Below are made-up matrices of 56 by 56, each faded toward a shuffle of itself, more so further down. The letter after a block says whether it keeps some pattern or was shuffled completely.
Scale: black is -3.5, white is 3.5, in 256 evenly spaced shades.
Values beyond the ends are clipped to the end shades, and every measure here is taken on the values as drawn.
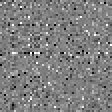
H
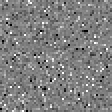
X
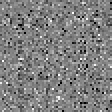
H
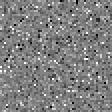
X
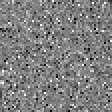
X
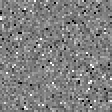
X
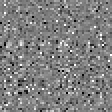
H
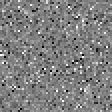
X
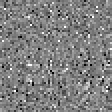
H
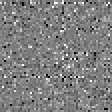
H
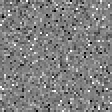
X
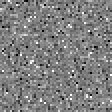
X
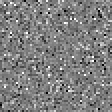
X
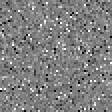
X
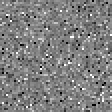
X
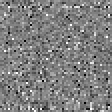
H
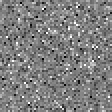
X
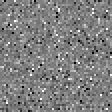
X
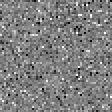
X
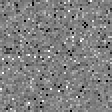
X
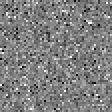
X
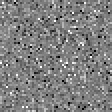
X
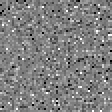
X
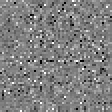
H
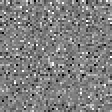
H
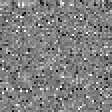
H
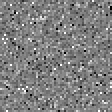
X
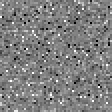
X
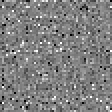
H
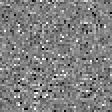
H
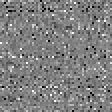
H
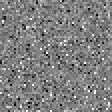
X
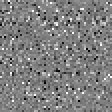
H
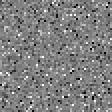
X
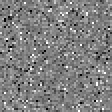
X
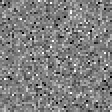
X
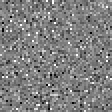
X
